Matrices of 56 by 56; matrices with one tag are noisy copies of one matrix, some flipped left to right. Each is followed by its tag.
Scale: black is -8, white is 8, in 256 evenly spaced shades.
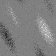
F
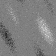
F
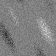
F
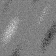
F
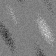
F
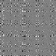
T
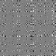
T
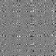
T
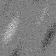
F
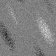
F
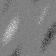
F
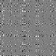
T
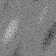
F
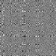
T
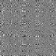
T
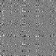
T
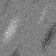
F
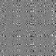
T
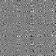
T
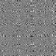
T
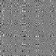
T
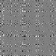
T
